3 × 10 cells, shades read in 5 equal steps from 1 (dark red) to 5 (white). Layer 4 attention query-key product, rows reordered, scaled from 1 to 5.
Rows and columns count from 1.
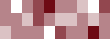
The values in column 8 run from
3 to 4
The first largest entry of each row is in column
2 3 5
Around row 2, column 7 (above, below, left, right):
3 3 4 3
